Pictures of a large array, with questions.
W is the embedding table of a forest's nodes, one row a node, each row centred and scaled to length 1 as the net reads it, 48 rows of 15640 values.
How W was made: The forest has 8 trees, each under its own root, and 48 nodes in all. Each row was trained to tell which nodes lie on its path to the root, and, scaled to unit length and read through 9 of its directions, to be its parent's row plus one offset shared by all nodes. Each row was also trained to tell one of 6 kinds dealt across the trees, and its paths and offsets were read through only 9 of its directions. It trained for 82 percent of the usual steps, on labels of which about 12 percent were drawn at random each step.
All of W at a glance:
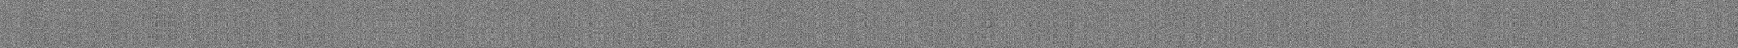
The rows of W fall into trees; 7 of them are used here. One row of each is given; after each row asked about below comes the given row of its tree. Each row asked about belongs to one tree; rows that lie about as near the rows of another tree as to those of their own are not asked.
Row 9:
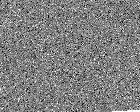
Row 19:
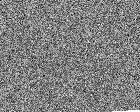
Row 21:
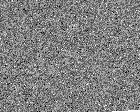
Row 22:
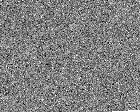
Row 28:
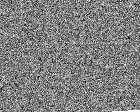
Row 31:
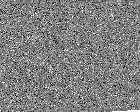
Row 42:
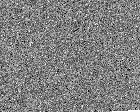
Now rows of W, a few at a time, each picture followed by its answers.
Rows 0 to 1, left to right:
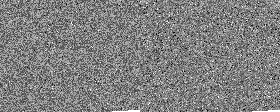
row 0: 31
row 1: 19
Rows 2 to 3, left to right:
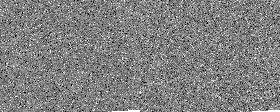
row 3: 19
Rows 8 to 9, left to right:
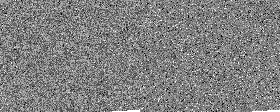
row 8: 19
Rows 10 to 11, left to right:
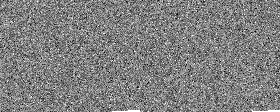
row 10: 31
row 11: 28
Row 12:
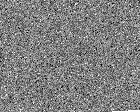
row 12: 42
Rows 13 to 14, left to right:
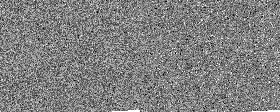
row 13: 42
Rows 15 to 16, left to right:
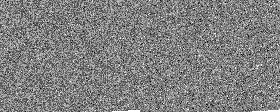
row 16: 31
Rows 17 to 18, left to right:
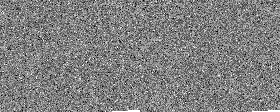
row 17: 22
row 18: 22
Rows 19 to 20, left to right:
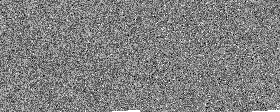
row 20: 31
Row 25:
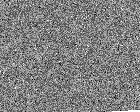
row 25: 22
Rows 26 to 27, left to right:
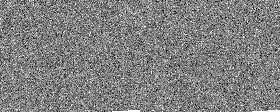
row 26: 22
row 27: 19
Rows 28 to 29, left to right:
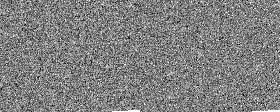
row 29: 31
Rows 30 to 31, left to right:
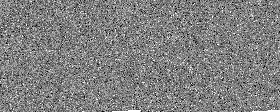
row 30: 22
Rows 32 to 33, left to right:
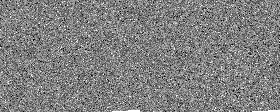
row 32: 9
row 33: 28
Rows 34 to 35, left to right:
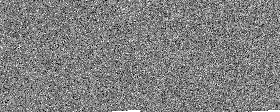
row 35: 42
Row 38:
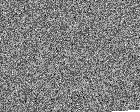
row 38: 21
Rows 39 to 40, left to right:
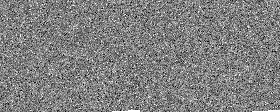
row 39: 21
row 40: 28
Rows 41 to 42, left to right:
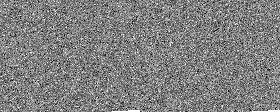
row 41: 22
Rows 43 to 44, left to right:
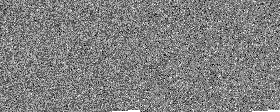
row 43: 42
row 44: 21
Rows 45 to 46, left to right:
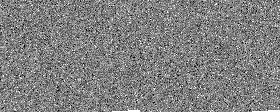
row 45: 22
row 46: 42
